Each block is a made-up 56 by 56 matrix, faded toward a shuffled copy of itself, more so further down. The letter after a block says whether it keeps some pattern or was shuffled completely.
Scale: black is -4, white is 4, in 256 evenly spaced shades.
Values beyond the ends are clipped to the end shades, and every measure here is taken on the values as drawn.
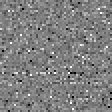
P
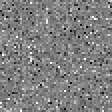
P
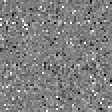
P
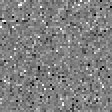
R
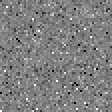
R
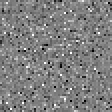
R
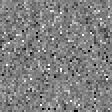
R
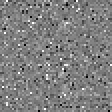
P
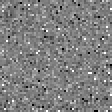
R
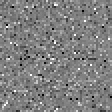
P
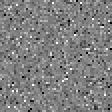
R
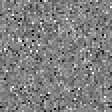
P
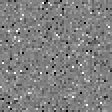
R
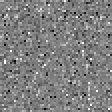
P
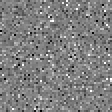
R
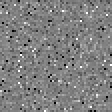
R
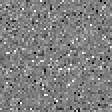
P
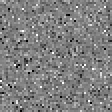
R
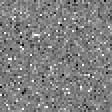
R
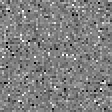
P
